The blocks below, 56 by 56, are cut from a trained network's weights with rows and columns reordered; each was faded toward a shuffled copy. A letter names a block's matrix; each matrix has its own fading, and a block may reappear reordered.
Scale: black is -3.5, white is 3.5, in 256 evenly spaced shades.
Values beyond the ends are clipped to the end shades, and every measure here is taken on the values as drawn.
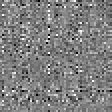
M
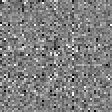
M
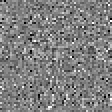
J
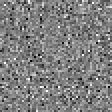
J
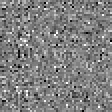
J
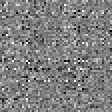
M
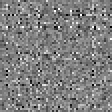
M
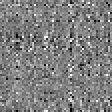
M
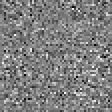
J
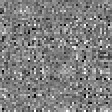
M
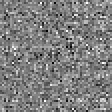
J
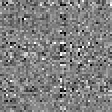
M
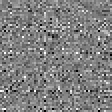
M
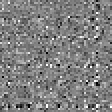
M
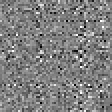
M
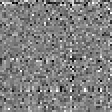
M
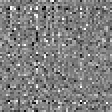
M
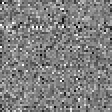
J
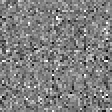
J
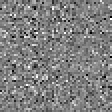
J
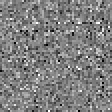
J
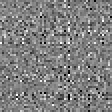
M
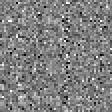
J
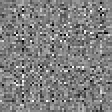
M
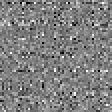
M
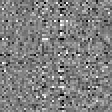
M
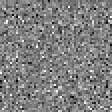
J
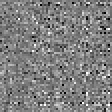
M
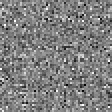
J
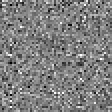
J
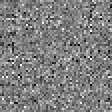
J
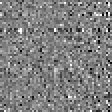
M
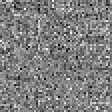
J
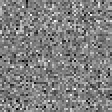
J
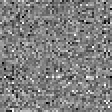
J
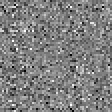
J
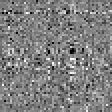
M
